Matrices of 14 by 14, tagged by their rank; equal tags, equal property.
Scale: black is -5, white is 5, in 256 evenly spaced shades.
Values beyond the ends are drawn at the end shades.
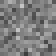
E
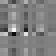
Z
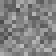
E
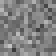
E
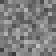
E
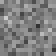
E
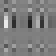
Z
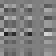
Z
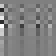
Z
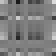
Z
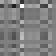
Z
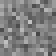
E
